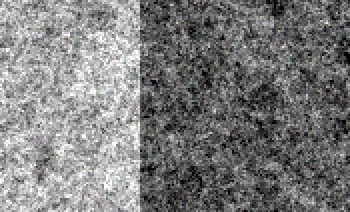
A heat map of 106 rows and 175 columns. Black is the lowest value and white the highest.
Overall the values sit about 50% of the way up the scale. The texture is blotchy. The left part is higher, up to a seam about 40% of the way across.
